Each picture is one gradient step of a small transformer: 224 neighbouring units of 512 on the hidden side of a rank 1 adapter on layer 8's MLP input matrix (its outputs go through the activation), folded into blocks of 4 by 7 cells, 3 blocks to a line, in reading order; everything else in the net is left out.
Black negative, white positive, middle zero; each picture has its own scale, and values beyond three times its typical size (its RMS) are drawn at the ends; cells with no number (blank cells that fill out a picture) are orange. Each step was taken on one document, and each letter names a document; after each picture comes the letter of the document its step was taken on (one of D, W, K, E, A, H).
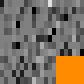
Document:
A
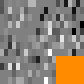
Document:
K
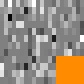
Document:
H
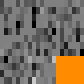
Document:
A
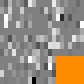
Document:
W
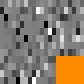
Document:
A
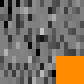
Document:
H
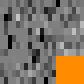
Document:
H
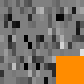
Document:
W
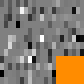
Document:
W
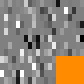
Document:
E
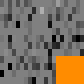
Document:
W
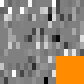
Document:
K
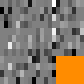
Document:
K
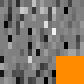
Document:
H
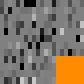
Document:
E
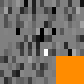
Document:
E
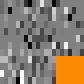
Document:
E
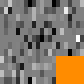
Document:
E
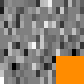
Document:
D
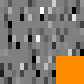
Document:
K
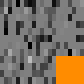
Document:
E
